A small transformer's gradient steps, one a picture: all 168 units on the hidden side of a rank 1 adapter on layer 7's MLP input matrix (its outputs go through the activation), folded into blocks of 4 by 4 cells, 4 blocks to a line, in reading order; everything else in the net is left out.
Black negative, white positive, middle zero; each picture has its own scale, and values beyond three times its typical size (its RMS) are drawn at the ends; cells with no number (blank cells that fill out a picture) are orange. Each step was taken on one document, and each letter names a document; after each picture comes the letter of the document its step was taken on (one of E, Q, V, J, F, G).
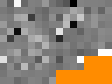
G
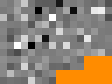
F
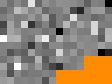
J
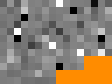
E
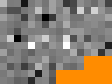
F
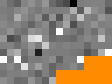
G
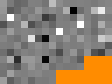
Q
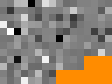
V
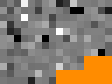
F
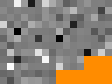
V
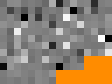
E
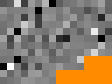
V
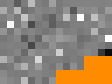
J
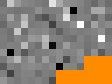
E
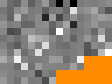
G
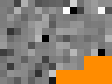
F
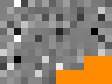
V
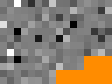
V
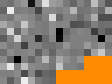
V
